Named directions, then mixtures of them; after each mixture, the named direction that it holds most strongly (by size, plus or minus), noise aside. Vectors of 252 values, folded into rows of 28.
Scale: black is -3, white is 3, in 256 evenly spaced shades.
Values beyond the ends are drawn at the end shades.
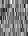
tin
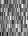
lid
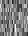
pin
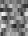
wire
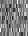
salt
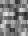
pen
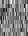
tin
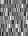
lid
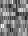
pen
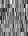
tin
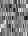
salt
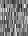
pin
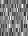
lid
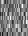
lid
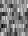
wire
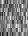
lid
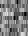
pen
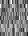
tin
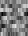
wire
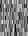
pin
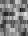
pen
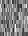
pin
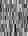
pin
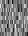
pin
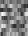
wire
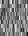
tin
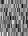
lid
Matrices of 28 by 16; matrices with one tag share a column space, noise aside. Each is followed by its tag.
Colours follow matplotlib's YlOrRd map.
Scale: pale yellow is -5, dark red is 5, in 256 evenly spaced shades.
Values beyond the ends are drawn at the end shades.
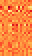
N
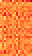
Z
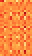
Z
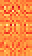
N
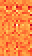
N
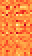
N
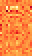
N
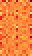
Z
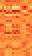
N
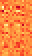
N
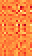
N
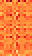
Z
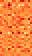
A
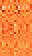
N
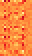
Z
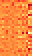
A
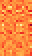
N
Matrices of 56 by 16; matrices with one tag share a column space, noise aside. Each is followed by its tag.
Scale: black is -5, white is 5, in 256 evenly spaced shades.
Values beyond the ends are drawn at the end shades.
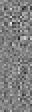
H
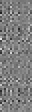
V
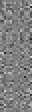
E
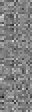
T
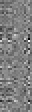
V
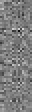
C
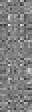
T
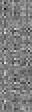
C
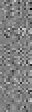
C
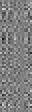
E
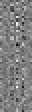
H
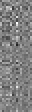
H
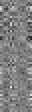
H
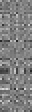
T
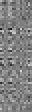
C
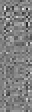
H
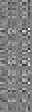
C
